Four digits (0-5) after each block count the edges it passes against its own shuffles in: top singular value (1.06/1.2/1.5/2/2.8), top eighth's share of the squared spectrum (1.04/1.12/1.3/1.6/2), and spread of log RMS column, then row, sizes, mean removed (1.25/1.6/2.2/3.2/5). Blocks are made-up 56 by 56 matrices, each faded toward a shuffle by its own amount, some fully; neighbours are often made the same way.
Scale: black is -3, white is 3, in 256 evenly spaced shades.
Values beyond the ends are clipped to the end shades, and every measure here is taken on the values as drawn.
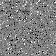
0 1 0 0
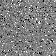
0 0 0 1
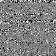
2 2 0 3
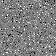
0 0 0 0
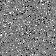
0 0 0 1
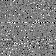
2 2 0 2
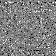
1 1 0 2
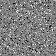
0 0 0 0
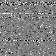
2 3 0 3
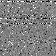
2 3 0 2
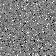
0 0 0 0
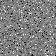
1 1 0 0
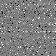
3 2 0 0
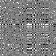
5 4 2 3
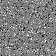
1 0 0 0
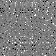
3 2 1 0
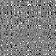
4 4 2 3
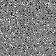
3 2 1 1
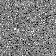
2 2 0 0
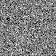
0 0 0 0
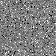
1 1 1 0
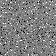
0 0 0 0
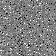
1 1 0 0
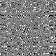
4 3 1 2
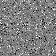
1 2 0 1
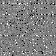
3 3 1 2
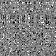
3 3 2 2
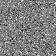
1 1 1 0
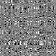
4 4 2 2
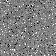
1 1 0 0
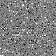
3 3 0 1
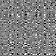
4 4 3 3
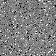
2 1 0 0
